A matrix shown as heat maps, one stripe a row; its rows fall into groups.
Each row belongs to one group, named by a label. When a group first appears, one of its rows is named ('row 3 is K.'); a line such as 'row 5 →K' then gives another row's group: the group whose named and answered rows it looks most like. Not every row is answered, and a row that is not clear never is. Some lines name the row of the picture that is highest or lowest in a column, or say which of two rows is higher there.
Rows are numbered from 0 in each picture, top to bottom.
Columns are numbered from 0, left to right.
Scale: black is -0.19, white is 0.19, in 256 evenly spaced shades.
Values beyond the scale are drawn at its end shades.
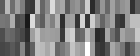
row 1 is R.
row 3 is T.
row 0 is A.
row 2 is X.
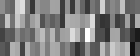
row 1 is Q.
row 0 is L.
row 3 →A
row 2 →T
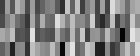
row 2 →R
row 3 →X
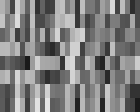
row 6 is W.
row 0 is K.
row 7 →W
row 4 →X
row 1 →K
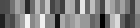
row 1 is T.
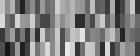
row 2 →R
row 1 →K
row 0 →R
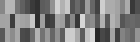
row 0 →A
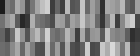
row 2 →W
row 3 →A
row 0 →W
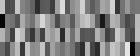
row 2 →L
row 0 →K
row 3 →A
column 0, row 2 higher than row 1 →Yes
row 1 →T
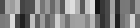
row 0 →Q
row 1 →R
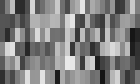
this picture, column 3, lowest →0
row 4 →Q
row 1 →X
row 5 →T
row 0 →R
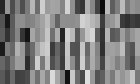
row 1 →T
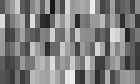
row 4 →T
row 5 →X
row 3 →K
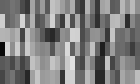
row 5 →X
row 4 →X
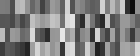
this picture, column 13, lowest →2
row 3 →X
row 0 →L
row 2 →K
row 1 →X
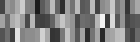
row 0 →L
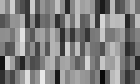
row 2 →L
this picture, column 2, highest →0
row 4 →A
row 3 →L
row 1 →L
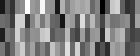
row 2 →W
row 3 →L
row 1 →W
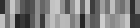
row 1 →A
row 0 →A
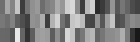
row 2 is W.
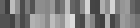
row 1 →X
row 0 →A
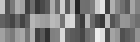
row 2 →K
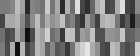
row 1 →A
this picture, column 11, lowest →3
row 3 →T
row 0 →L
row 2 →W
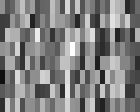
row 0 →L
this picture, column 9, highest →5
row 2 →Q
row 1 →A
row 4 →A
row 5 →W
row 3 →Q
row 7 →Q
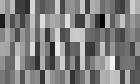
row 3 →K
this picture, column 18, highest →0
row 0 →R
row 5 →A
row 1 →X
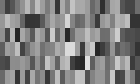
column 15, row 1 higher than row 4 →Yes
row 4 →A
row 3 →Q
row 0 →T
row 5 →R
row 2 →T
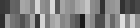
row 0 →T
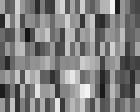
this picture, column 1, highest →1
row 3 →L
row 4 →T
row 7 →R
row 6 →T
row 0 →K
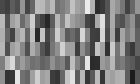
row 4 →A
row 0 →T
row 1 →K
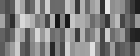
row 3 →Q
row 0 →W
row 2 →W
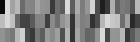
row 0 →Q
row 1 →A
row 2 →L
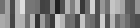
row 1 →K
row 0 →L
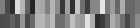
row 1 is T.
